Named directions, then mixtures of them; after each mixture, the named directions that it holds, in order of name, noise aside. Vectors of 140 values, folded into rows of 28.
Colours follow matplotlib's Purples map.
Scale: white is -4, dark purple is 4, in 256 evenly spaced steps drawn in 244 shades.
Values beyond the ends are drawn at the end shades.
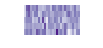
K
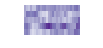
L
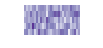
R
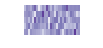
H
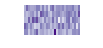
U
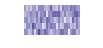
R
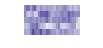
L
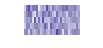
H, K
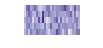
H, K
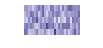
L, R, U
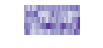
L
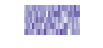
K, R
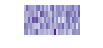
U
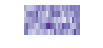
L, R, U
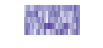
K, L, R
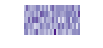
U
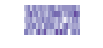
K, R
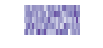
K, R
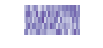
H, K, R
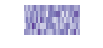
R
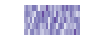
H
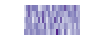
H, K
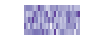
H, L, U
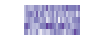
H, L, U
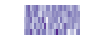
K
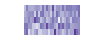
H, L, U
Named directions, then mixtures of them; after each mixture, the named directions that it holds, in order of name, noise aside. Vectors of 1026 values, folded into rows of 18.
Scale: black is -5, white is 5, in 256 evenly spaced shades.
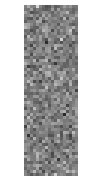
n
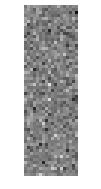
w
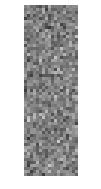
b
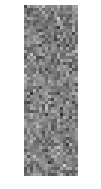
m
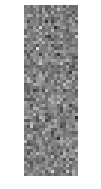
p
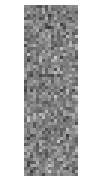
b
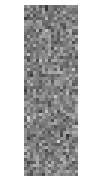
b, n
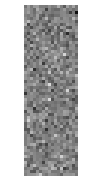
b, w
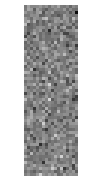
w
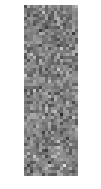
b, m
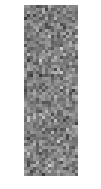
b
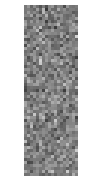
b, p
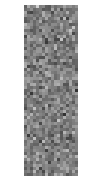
m, n
